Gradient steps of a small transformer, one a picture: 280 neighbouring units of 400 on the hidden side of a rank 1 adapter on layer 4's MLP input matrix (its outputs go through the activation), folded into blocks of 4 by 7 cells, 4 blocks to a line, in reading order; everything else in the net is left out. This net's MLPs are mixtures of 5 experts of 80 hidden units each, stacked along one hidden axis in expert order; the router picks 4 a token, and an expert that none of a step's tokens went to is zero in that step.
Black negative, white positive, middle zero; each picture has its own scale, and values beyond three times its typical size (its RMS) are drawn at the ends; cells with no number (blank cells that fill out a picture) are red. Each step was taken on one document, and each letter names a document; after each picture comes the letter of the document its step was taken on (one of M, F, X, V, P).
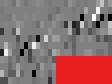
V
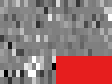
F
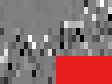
V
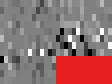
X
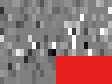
X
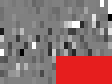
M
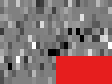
X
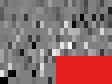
M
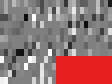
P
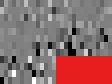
P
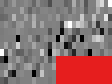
M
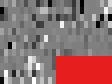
F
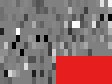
V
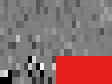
F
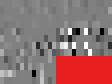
X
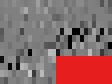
X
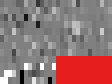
P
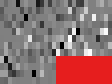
M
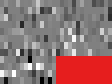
P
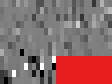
F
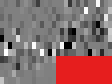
M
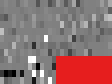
F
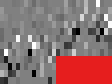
M
